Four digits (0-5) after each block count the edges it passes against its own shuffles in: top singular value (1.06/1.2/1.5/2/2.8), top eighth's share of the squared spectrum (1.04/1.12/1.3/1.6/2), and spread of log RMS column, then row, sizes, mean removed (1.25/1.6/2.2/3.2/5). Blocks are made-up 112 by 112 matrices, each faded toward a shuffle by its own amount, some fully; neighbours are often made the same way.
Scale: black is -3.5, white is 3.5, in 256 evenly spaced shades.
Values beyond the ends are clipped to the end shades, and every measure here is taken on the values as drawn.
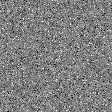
0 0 1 0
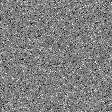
0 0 0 0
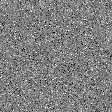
0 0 0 0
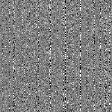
2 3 4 0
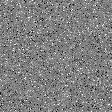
0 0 0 0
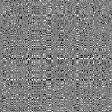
5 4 3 3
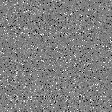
4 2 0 1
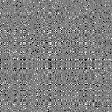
5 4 3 3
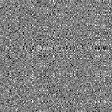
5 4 3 3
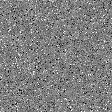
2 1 0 0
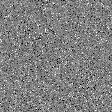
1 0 0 0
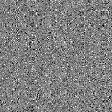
4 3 2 2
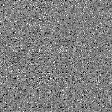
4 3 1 2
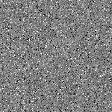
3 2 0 0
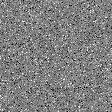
0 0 0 0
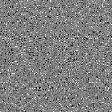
4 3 2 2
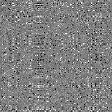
4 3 2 2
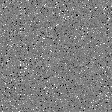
3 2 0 0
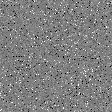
0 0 0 0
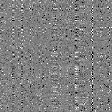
5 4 3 2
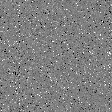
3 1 1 0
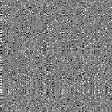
5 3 2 2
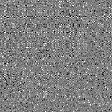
5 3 2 2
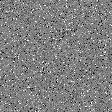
2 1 0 0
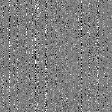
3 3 4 0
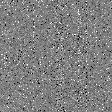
1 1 1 0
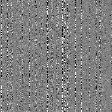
3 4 4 0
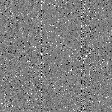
2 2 2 0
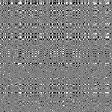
5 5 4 4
